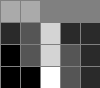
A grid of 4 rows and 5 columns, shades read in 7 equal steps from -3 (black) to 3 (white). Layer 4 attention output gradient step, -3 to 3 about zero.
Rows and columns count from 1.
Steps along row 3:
up up down down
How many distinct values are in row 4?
4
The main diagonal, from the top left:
1 -1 2 -1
